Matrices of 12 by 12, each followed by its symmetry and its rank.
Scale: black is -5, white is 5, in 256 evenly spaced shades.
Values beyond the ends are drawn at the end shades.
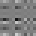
neither, rank one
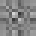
symmetric, rank two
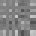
symmetric, rank two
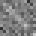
symmetric, full rank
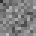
symmetric, full rank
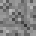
symmetric, full rank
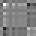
symmetric, rank one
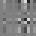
neither, rank one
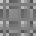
symmetric, rank one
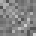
symmetric, full rank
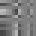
neither, rank one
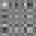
symmetric, rank one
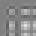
symmetric, rank one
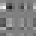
neither, rank one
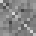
symmetric, full rank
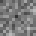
symmetric, full rank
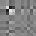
symmetric, rank two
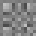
symmetric, rank two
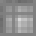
symmetric, rank one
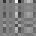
neither, rank one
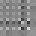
symmetric, rank two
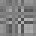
symmetric, rank one
